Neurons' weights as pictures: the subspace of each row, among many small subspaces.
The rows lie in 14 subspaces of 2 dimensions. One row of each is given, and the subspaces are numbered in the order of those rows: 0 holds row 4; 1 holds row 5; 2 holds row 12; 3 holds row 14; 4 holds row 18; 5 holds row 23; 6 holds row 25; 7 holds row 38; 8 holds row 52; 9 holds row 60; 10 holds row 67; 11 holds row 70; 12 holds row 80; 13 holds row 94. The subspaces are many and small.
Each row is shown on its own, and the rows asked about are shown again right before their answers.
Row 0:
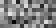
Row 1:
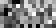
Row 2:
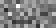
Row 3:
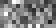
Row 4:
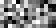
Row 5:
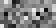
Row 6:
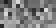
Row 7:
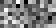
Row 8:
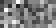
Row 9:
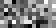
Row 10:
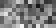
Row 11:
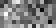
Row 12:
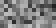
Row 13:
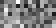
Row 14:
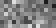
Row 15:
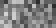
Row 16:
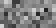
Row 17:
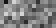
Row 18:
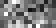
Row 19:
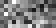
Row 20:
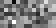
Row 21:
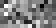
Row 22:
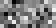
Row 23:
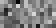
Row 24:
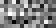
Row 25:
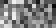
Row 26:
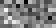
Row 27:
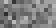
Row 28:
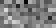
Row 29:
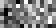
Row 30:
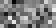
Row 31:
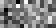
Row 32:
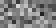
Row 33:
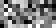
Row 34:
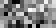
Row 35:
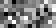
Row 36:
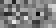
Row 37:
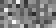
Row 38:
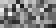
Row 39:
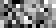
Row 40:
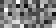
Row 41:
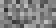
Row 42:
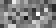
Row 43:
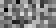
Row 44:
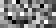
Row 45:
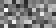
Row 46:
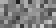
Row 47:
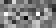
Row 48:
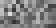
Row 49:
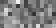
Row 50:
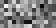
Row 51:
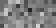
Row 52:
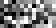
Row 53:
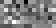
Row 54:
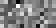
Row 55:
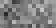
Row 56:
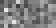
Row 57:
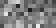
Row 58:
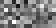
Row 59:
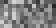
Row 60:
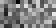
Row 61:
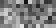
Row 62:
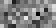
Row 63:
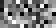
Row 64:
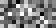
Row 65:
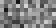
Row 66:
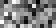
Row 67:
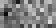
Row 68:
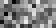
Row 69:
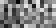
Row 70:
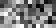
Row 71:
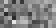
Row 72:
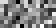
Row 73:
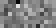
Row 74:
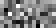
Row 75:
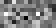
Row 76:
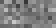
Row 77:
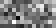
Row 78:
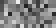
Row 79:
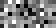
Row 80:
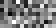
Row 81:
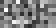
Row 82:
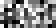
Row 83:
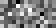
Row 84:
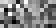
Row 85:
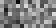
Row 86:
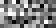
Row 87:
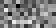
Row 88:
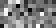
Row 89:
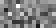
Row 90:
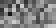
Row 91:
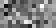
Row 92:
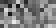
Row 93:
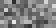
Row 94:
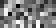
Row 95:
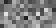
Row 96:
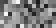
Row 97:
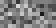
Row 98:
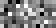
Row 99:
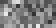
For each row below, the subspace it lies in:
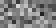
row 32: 2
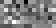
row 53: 11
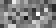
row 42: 1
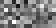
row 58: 10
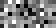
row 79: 3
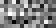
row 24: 12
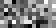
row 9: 3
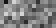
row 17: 12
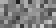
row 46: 12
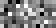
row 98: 3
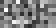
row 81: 6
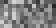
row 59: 6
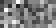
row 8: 0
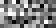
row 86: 12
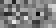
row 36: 7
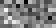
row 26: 11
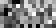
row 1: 5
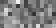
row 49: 5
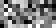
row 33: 2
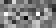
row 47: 7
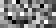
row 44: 8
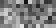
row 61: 11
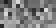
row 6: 1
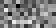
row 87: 13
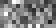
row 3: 5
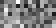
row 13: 9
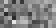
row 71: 6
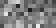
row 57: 4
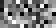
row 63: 8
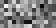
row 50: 13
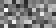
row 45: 4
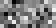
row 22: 0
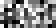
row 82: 0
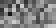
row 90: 7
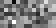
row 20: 5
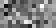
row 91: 13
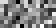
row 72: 12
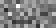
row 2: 13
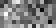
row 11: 10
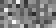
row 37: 5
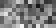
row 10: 11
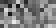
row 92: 1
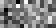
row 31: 10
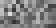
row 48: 7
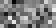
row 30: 0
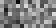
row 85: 9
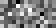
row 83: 2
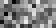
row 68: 8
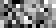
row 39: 3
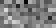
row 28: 11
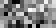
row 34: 4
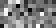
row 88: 4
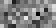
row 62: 1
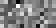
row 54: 2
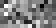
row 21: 13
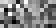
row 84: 1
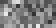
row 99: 5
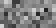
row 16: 1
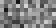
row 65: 9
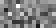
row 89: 13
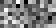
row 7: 10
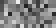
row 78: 8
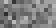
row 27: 9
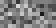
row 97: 2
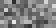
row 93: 3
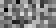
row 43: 6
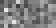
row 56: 0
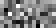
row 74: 13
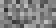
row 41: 9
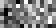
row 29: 10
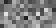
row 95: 7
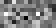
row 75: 7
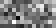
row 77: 11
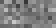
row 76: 11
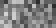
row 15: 6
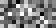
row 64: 2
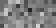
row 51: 4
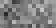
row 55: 10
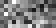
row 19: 4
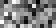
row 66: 8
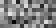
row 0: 12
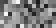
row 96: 8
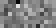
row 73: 3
